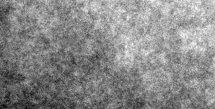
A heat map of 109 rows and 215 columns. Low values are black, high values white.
Ninth with the highest average: top right. Stripes: none. Slope: up to the top right. Grain: blotchy.
